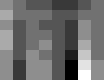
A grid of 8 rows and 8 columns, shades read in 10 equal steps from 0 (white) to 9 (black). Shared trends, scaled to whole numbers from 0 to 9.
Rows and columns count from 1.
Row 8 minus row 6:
0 1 0 -1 0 1 -2 -1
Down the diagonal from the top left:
4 5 5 5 6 8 1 4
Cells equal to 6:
16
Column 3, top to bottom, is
6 5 5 5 5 4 4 4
